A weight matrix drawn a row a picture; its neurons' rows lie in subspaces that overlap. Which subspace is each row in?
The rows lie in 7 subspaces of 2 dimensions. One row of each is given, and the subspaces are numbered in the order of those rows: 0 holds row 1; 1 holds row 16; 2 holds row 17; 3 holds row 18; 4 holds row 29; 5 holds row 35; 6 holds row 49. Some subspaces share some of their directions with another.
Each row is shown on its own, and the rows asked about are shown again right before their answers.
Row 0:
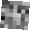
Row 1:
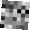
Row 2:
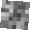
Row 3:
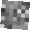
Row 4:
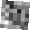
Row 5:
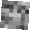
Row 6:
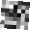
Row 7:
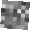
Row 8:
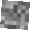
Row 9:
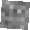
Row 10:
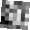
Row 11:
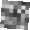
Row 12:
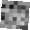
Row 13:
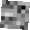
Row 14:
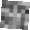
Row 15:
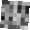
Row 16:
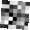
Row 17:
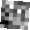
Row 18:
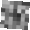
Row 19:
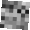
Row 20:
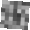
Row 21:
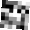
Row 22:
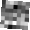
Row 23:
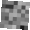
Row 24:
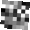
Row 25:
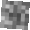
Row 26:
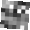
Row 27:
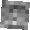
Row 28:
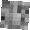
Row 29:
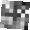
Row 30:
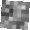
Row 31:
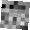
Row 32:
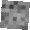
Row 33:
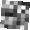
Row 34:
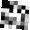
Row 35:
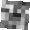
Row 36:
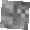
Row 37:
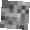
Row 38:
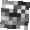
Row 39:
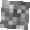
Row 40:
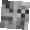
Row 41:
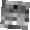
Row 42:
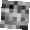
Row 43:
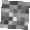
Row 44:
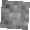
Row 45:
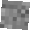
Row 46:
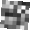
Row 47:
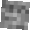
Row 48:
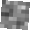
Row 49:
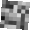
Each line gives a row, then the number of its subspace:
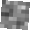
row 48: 5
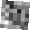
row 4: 2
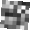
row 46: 5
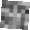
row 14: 1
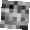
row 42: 4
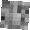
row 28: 3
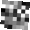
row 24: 0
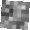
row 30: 5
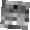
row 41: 6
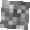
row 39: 1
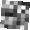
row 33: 5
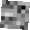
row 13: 5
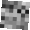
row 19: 0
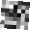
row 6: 6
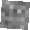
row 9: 2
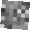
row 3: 0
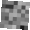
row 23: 3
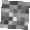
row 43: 1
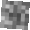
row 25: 2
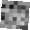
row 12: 4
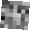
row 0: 3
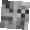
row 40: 4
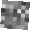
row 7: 0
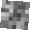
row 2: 5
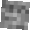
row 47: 6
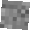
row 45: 0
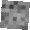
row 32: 4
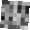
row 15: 3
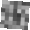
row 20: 3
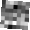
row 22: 6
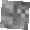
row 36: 4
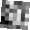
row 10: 2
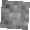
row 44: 2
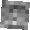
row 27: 6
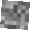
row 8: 6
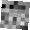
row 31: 4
